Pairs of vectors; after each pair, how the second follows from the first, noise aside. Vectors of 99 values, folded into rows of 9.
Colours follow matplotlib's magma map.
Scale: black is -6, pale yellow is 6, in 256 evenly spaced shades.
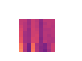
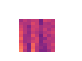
copied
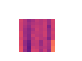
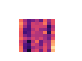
scaled up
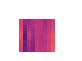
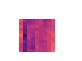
copied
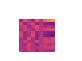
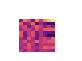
scaled up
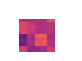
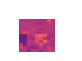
partly zeroed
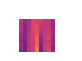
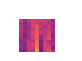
copied
